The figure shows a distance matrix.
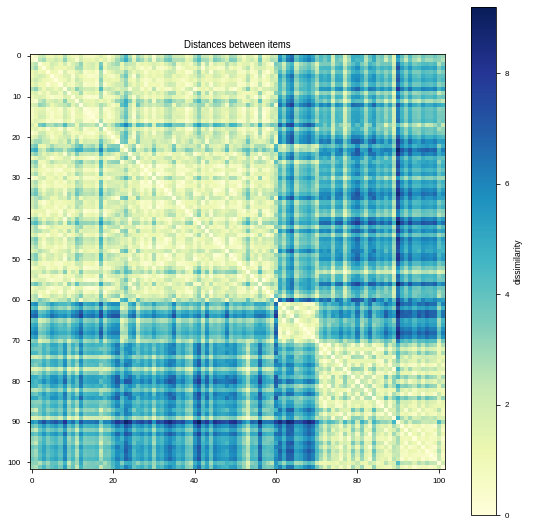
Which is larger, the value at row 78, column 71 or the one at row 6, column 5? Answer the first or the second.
the first
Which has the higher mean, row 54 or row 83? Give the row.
83
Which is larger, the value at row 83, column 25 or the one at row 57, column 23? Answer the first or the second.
the first
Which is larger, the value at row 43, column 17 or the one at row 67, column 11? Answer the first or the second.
the second
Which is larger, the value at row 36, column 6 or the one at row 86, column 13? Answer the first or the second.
the second
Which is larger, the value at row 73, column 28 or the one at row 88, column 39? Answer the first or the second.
the first
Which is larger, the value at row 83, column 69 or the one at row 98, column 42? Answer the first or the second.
the first
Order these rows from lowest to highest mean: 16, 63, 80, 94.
16, 94, 80, 63
